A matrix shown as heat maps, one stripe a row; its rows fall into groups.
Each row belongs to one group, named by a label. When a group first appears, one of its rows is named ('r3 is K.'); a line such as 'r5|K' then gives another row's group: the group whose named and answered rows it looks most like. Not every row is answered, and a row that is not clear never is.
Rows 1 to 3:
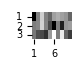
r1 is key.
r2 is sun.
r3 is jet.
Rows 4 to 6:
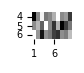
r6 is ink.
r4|key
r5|sun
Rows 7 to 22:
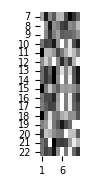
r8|ink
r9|ink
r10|jet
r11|key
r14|jet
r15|key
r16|jet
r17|jet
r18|key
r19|sun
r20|key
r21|sun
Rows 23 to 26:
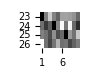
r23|key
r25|ink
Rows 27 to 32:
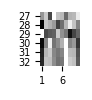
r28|key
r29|ink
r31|key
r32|key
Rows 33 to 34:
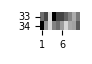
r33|sun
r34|key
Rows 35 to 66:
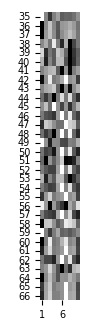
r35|ink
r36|key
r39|ink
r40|ink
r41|sun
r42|key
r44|jet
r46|jet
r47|key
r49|ink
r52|jet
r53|ink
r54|jet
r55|key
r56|ink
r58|key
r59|ink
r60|key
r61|key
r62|jet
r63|sun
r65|key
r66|key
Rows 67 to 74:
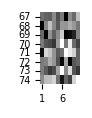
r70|jet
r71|key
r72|sun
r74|sun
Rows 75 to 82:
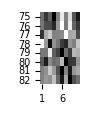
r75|jet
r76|jet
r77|key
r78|ink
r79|sun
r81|sun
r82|sun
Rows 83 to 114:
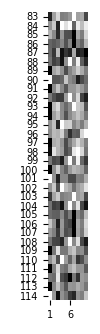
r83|key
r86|ink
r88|jet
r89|key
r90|ink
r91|key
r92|jet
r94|key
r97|key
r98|key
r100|key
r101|ink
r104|jet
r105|ink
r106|ink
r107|ink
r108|jet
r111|key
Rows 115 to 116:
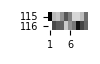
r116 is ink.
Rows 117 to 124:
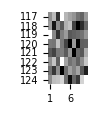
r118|ink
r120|sun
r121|ink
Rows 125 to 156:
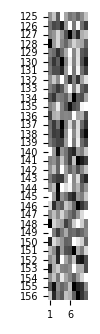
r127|sun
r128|key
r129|jet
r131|jet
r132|sun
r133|jet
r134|ink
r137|jet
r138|jet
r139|jet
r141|sun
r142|sun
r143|jet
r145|ink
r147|sun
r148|key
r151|ink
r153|key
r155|ink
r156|ink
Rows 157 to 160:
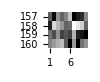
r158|key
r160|sun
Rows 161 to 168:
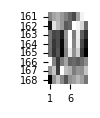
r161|sun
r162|key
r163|jet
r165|jet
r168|key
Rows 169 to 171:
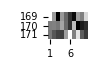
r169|ink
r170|sun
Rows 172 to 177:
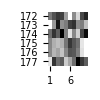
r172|jet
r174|jet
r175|sun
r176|sun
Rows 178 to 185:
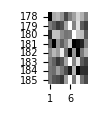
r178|key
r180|key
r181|ink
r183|jet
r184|sun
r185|jet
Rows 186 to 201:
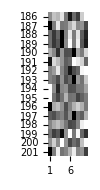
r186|sun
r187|key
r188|jet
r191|key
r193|ink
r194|ink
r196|key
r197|ink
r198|sun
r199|jet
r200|sun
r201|key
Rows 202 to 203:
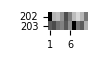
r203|ink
